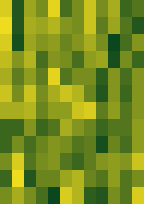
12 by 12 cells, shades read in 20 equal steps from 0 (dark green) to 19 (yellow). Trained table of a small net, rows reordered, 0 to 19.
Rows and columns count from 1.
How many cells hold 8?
9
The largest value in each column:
19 19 16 12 18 17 16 17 12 13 10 17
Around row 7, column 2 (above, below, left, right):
9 4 13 14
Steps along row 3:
down up down up down up up down down up up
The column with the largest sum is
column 1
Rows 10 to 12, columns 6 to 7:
6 4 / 12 14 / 17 14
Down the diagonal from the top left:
17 2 12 5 18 16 16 8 1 11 6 17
